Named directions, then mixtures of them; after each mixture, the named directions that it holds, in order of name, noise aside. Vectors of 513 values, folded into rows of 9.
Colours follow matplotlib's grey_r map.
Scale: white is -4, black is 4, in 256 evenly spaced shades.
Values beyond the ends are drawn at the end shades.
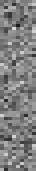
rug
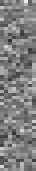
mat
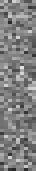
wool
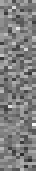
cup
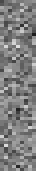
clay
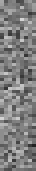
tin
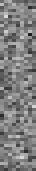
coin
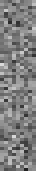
rug, tin, wool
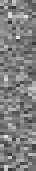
rug, wool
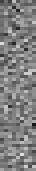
cup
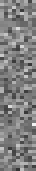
cup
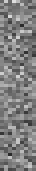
clay, wool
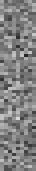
rug, tin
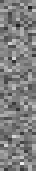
clay, coin, rug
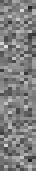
clay, coin, wool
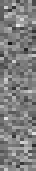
cup, rug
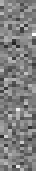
clay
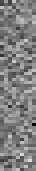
cup, mat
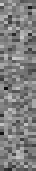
coin, tin, wool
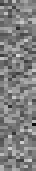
cup, mat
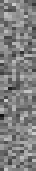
coin, rug, tin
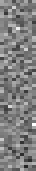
cup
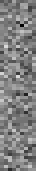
clay, tin, wool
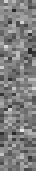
coin, mat, wool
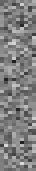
clay, cup, rug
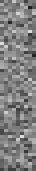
clay, coin, wool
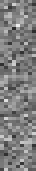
rug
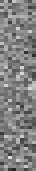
wool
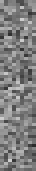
tin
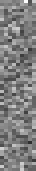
cup, mat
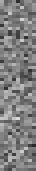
tin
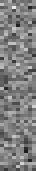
coin, cup, rug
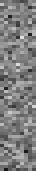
coin, rug, tin
